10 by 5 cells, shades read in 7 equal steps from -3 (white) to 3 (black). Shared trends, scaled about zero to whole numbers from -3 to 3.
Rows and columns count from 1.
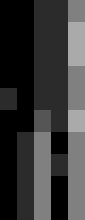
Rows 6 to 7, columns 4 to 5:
2 -1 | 3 0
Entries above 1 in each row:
4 4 4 4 4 3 3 3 3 3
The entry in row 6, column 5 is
-1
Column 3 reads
2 2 2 2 2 1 0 0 0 0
